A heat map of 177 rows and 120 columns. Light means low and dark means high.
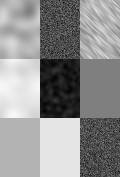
The table splits into 3 rows of 3 panels. Panel 1,1: low, smooth. Panel 1,2: high, fine-grained. Panel 1,3: low, slanting down to the right. Panel 2,1: very low, smooth, faint in contrast. Panel 2,2: very high, blotchy, faint in contrast. Panel 2,3: middling, flat. Panel 3,1: low, flat. Panel 3,2: very low, flat. Panel 3,3: high, fine-grained.
